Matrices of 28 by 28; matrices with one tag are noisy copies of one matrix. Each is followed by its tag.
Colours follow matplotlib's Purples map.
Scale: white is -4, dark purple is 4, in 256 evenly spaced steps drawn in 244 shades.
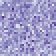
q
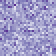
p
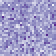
q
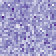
q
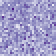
q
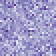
p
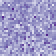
q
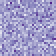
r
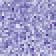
q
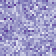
p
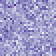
p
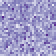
q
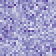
p
